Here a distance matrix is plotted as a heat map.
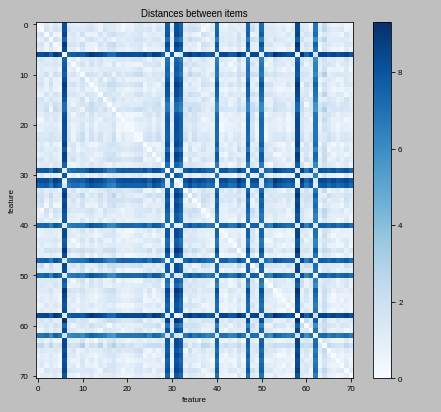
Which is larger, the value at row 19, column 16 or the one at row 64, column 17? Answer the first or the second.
the second
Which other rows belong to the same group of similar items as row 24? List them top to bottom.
0, 1, 2, 3, 4, 5, 7, 8, 9, 10, 11, 12, 13, 14, 15, 16, 17, 18, 19, 20, 21, 22, 23, 25, 26, 27, 28, 30, 33, 34, 35, 36, 37, 38, 39, 41, 42, 43, 44, 45, 46, 48, 49, 51, 52, 53, 54, 55, 56, 57, 59, 60, 61, 63, 64, 65, 66, 67, 68, 69, 70
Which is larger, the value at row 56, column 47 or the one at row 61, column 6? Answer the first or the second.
the second
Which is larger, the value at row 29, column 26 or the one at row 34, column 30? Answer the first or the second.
the first
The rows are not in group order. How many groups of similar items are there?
2
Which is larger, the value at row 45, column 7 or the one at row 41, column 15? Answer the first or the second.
the first
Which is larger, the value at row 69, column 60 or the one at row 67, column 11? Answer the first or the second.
the first
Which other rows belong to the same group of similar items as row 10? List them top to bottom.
0, 1, 2, 3, 4, 5, 7, 8, 9, 11, 12, 13, 14, 15, 16, 17, 18, 19, 20, 21, 22, 23, 24, 25, 26, 27, 28, 30, 33, 34, 35, 36, 37, 38, 39, 41, 42, 43, 44, 45, 46, 48, 49, 51, 52, 53, 54, 55, 56, 57, 59, 60, 61, 63, 64, 65, 66, 67, 68, 69, 70
